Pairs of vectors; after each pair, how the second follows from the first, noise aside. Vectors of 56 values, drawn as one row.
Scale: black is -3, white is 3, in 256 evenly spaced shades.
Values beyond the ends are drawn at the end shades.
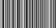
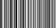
negated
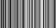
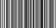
negated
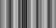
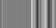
partly zeroed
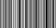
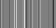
partly zeroed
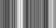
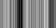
negated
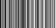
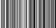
negated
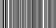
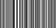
shuffled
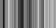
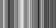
negated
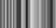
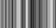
negated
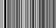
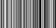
shuffled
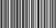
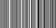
partly zeroed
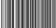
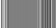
partly zeroed
